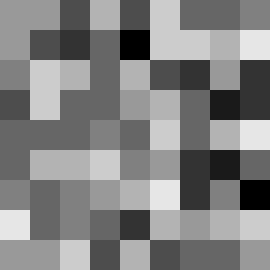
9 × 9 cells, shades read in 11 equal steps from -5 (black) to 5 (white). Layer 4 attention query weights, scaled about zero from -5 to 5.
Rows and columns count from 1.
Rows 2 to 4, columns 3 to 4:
-3 -1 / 2 -1 / -1 -1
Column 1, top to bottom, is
1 1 0 -2 -1 -1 0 4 1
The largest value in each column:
4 3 3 3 2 4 3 2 4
